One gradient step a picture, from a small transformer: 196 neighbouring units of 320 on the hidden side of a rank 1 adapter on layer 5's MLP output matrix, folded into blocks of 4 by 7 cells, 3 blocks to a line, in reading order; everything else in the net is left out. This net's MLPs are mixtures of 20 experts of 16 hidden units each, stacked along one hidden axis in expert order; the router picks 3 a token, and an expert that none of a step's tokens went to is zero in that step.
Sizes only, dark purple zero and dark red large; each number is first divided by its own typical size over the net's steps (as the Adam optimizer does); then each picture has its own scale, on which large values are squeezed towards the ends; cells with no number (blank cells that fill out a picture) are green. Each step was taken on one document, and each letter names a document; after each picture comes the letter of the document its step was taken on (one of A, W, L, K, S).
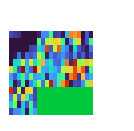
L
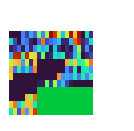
L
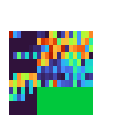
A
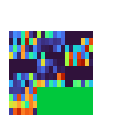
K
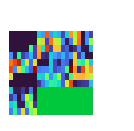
L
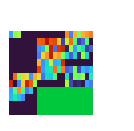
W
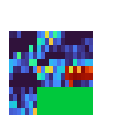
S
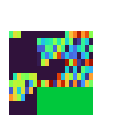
A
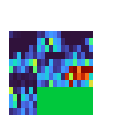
L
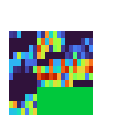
S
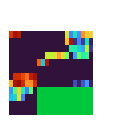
W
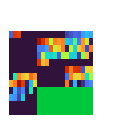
A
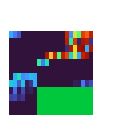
W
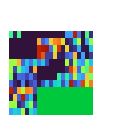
S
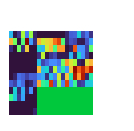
A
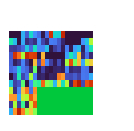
K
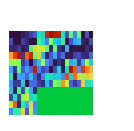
L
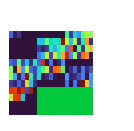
W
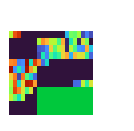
W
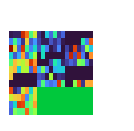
K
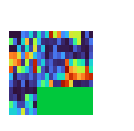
L
